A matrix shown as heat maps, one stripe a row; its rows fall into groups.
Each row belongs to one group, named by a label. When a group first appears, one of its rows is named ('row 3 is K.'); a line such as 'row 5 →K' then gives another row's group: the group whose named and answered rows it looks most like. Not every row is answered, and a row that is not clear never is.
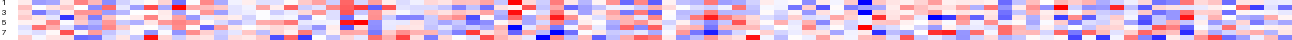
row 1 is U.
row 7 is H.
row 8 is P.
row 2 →P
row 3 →U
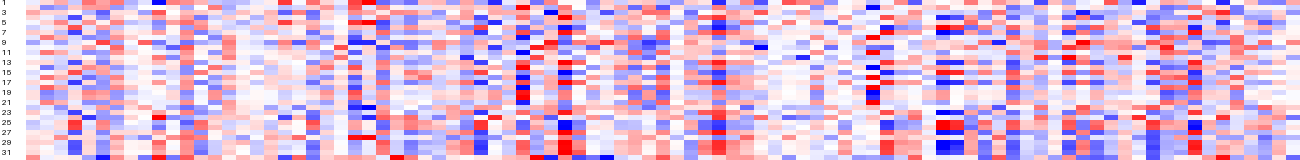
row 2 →U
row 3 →P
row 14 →U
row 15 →H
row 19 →U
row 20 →U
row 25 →H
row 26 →H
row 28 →P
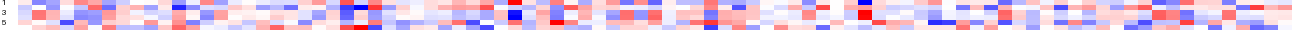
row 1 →U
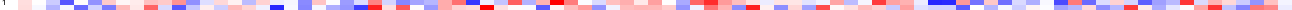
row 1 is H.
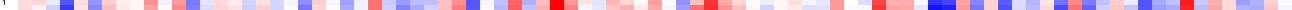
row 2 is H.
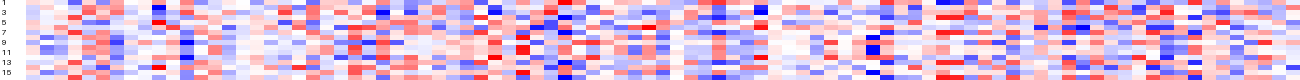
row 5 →P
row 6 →P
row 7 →H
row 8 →U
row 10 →U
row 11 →U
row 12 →P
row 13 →H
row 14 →P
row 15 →U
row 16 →H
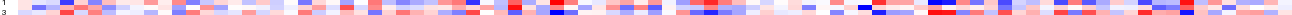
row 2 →U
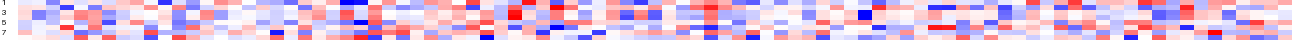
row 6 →H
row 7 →P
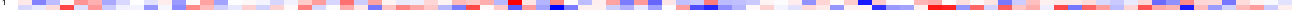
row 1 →U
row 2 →H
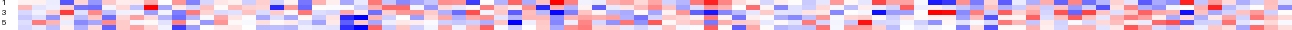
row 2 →P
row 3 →H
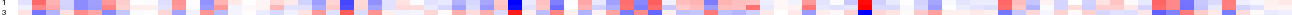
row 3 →U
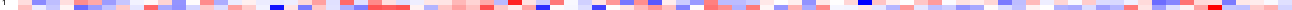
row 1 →U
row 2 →P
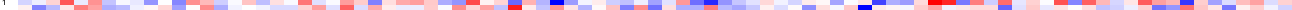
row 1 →H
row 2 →U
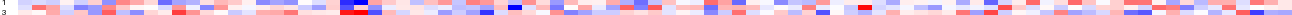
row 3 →P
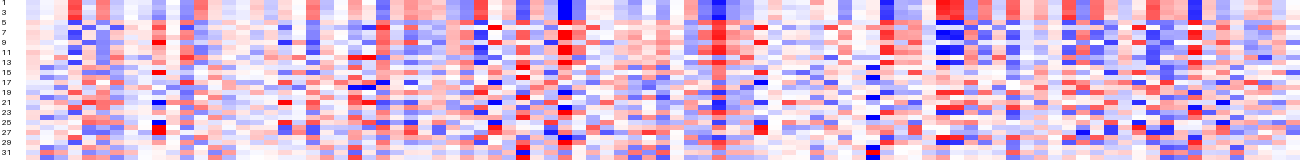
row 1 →H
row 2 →H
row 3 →H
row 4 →H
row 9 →P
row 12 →P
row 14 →U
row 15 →P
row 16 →U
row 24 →U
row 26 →P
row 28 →H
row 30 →U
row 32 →U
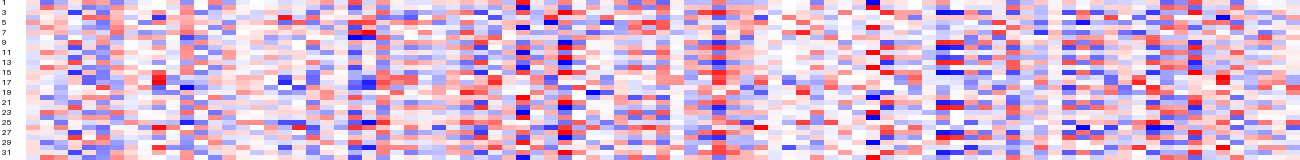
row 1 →U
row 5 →P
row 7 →P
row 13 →H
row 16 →P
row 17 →P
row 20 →U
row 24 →U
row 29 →U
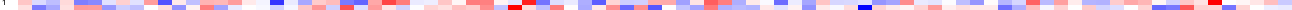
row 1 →P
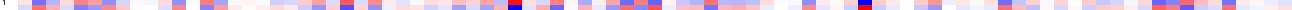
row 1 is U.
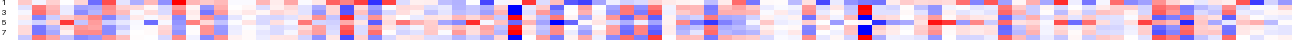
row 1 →P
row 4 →U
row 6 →U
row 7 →U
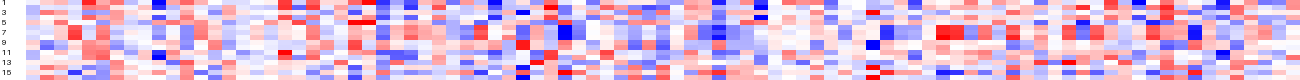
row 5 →P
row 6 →H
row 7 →H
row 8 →H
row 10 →U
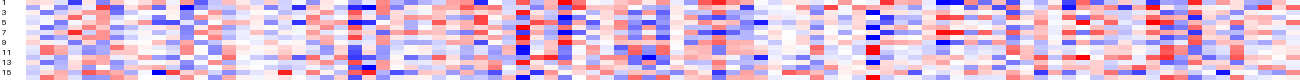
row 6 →U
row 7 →H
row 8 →U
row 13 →U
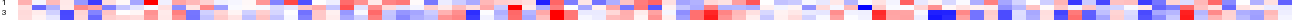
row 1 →P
